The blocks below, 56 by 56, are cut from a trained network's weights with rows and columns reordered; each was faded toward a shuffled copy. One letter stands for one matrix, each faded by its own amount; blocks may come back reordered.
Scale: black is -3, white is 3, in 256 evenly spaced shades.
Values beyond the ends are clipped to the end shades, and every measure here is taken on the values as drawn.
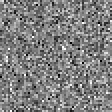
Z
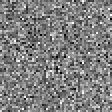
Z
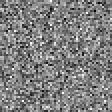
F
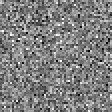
Z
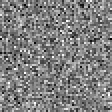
F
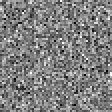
Z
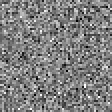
Z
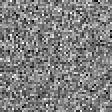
F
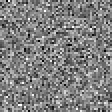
F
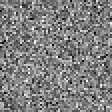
Z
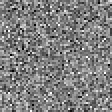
Z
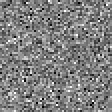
F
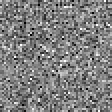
Z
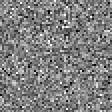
F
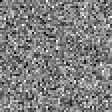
Z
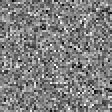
Z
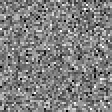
F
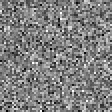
F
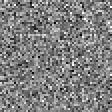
F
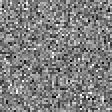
F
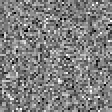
Z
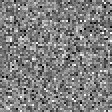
F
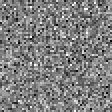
Z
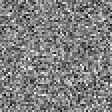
F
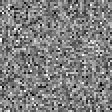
F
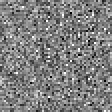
F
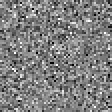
F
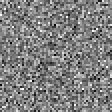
F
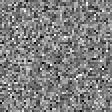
F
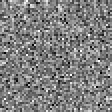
Z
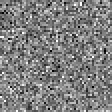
Z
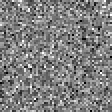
Z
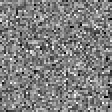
Z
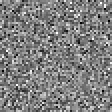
F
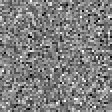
F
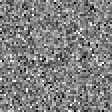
Z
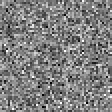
F
